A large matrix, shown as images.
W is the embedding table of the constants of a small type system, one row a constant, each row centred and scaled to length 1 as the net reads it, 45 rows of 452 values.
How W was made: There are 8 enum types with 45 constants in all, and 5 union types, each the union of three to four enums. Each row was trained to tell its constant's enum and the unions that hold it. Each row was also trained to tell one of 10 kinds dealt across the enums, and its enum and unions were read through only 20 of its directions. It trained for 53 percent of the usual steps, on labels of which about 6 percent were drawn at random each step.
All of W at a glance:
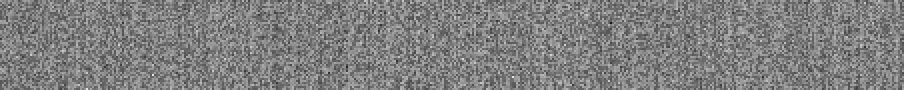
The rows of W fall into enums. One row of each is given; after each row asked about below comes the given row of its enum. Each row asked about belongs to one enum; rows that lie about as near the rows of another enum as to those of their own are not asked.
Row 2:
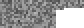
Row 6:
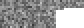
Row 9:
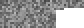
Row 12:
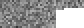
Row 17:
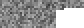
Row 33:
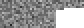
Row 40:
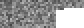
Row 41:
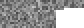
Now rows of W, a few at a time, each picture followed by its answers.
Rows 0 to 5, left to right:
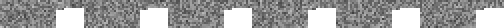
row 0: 41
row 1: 40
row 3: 17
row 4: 2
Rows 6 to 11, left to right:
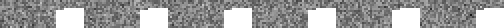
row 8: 33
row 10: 41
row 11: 2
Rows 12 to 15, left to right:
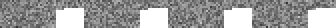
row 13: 9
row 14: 41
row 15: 41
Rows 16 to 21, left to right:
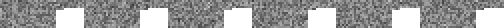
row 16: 40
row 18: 12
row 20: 33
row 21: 9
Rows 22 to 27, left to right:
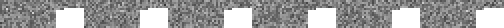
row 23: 17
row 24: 2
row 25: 41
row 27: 33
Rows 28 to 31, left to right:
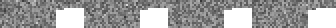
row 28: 9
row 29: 40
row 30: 2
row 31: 9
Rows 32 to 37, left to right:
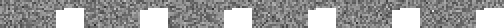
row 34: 33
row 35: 33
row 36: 2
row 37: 17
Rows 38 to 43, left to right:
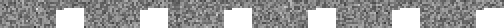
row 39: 40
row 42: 40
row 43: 33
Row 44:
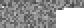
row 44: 2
